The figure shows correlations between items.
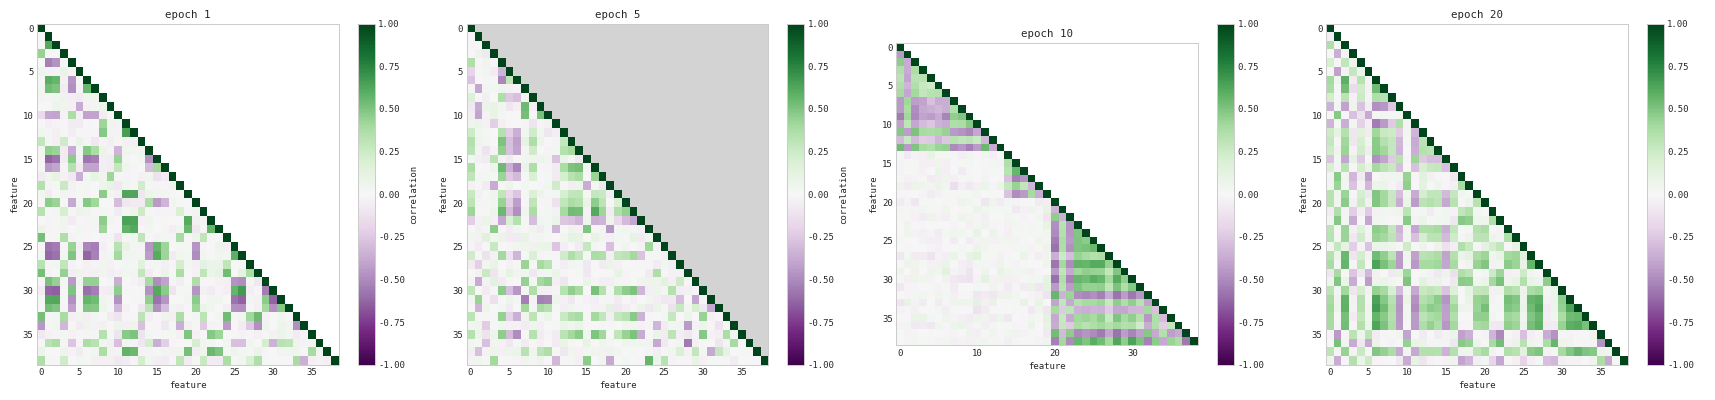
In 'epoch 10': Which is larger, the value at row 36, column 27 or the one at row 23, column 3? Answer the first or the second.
the first
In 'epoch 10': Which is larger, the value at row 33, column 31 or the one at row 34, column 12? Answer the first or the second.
the first
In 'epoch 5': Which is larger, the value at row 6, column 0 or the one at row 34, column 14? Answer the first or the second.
the second
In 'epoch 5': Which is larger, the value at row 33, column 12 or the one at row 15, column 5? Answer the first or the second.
the first
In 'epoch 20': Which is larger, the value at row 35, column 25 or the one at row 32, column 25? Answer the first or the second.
the second
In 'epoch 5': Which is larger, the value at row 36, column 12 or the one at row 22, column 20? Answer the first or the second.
the first
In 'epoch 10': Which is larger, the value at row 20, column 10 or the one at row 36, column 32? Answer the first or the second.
the first
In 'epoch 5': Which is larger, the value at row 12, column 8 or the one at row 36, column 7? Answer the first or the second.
the first
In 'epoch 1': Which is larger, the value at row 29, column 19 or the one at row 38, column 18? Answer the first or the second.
the second
